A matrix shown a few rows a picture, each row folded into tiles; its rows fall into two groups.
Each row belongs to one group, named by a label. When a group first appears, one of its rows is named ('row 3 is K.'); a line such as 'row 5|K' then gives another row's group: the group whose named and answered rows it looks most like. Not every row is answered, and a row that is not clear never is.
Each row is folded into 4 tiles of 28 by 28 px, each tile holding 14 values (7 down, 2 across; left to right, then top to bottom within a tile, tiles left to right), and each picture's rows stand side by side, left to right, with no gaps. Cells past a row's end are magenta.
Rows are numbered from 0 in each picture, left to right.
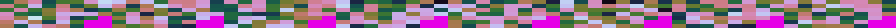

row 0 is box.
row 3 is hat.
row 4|hat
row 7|hat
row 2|box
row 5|hat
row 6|hat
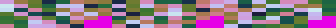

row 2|hat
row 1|box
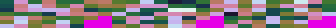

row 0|box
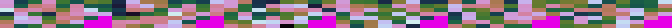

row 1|box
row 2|hat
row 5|box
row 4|hat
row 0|hat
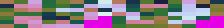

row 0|box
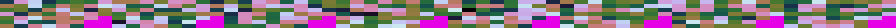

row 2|hat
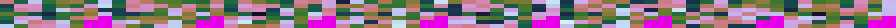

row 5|box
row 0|box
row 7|box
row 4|box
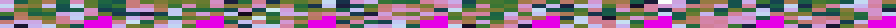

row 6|hat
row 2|box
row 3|box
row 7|hat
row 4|hat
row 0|hat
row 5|box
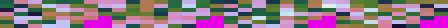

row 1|hat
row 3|hat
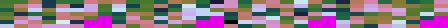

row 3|box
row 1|hat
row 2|hat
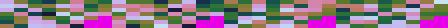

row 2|box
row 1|hat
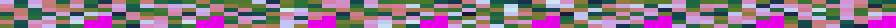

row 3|hat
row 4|box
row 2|box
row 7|hat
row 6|hat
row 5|hat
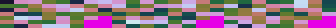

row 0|box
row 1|hat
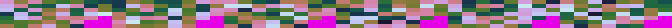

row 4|hat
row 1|box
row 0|hat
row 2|hat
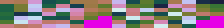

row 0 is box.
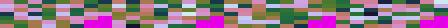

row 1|hat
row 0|hat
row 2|hat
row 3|box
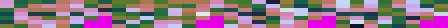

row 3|hat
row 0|hat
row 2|box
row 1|box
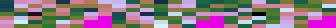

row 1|hat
